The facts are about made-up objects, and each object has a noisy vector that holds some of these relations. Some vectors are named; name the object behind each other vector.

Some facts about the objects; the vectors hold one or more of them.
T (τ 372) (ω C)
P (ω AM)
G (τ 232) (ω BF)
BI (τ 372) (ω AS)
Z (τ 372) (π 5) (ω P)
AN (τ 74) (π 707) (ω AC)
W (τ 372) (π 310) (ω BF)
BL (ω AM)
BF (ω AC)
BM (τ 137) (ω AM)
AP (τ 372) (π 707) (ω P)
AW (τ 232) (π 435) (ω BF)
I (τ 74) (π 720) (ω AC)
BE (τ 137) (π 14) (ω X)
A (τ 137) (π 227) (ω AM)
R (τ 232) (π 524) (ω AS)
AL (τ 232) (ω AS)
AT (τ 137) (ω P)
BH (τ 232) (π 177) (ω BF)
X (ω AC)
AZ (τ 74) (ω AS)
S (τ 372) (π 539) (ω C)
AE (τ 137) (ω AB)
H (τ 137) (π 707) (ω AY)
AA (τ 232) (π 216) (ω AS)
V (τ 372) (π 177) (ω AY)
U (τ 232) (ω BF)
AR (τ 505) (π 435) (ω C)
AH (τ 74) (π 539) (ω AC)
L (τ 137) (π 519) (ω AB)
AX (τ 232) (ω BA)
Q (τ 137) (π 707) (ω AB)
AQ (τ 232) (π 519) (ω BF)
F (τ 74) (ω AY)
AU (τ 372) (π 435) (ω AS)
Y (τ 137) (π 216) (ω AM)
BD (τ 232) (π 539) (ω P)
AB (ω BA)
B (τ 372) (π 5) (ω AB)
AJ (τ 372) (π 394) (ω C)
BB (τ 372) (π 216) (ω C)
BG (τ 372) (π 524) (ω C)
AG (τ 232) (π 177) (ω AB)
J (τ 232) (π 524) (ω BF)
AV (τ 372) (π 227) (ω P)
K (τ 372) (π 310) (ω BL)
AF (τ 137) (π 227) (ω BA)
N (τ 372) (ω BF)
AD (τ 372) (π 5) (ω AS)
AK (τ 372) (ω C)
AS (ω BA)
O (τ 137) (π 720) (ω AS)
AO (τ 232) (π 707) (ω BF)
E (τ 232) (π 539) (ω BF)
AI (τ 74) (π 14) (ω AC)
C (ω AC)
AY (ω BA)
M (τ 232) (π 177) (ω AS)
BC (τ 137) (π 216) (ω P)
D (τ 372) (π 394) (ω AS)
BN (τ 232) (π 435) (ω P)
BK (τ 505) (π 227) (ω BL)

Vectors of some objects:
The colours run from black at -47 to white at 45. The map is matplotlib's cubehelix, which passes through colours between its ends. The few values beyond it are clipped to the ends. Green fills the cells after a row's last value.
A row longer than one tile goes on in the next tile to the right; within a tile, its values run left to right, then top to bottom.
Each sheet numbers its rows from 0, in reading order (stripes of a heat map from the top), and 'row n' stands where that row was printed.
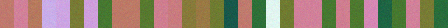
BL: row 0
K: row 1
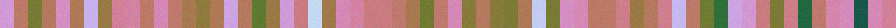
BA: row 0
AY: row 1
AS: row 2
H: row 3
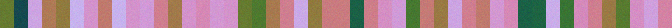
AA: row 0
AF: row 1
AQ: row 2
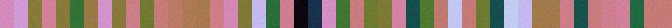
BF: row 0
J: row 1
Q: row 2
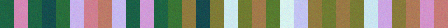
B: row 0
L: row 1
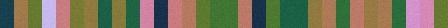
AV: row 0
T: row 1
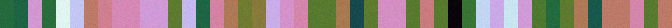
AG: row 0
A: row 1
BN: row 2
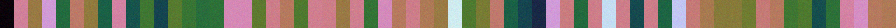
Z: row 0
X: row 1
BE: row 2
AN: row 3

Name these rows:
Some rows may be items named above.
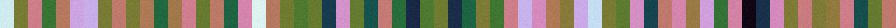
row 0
F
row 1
BD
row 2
V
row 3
J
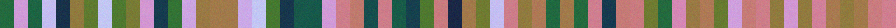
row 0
W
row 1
E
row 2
AV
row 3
AX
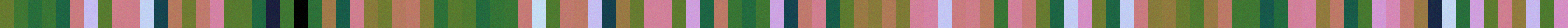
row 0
BI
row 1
BG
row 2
BI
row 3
N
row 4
BK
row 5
AN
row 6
BH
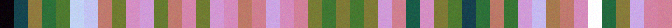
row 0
AU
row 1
BM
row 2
D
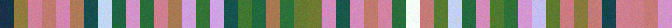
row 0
AW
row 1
BB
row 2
AZ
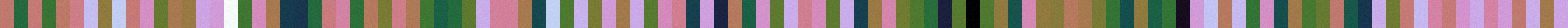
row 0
AL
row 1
AI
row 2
BH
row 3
R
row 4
BG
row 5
AD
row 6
M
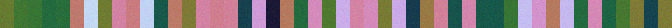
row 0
BI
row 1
R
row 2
B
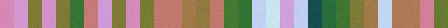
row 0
BF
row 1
BC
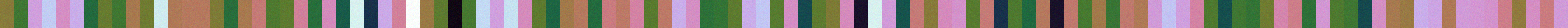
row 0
Y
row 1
AR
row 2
BN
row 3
O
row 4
AP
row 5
AT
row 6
AA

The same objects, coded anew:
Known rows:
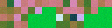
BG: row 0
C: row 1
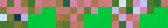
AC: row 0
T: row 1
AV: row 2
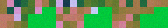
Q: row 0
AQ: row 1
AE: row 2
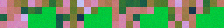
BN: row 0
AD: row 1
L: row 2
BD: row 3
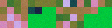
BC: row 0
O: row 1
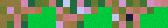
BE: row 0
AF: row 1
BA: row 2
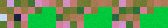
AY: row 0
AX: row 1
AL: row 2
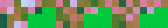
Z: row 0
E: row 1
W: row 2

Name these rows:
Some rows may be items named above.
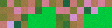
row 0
AZ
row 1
W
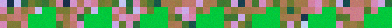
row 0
AQ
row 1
AJ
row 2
A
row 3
I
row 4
O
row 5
D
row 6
AR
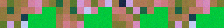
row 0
D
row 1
V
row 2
BB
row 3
D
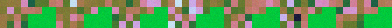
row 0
BE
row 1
J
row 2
AU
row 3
BK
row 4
BI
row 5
AS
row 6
AH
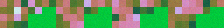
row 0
AN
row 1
K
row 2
BN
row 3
AI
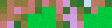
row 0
F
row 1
AP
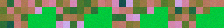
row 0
S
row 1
AA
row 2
AW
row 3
R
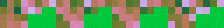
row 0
V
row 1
K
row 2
K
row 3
BH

